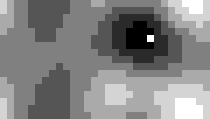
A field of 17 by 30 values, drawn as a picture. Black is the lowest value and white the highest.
Average level on the scale: 50%. Lone odd cells: 1, higher than its neighbours. Calmest part: middle left. Roughest part: top right.
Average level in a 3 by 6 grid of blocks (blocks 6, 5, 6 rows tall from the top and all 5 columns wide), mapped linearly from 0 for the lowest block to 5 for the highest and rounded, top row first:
212014
222102
313445
